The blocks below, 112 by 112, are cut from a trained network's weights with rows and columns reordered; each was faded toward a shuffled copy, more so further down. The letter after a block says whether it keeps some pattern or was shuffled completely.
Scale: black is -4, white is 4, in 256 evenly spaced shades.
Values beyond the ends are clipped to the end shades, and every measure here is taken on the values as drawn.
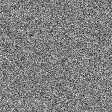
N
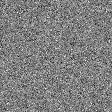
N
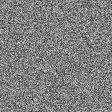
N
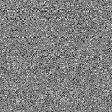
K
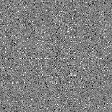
K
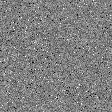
N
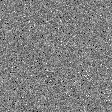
N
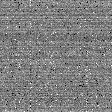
K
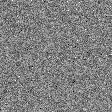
N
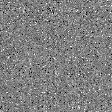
K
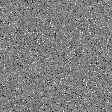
N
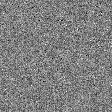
K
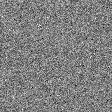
N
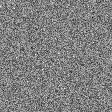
N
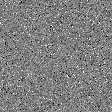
N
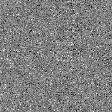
K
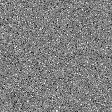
N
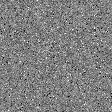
N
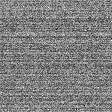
K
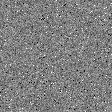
N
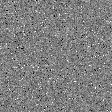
N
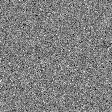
N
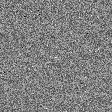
N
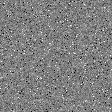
N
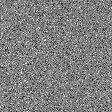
N
